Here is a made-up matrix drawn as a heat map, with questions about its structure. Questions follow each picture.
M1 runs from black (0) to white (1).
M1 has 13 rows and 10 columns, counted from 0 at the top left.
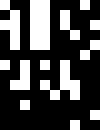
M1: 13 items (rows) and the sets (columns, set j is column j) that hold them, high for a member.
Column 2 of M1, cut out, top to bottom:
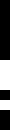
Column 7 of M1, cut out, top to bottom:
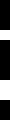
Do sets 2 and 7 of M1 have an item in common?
yes
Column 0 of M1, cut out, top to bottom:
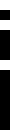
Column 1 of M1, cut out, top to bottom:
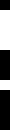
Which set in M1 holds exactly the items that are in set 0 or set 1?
4
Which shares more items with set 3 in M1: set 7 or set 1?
set 1
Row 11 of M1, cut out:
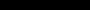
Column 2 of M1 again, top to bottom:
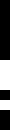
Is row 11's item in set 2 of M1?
no
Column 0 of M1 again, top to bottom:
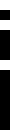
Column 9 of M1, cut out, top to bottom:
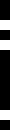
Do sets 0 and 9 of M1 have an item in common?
yes
